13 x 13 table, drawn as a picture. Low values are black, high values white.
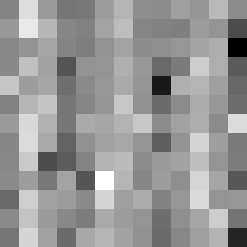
The top middle is the smoothest part. There is no overall slope. On average the colour sits 60% of the way up the scale. Upright stripes repeat 3 times across the table.
